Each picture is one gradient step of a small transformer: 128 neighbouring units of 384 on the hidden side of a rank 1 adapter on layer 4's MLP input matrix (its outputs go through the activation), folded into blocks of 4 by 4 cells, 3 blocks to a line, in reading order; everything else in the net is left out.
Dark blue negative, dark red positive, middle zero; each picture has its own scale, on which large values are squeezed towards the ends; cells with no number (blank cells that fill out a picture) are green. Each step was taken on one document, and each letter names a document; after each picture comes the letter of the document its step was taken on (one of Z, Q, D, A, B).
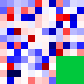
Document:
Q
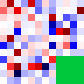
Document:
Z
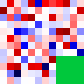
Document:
Z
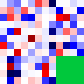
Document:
Q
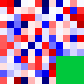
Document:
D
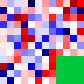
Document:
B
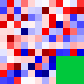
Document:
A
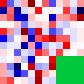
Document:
B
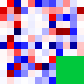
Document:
Z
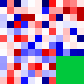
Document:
D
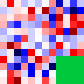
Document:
A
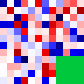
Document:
D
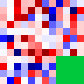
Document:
A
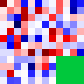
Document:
A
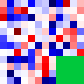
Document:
Q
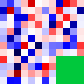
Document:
Z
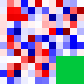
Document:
Z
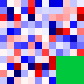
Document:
Z
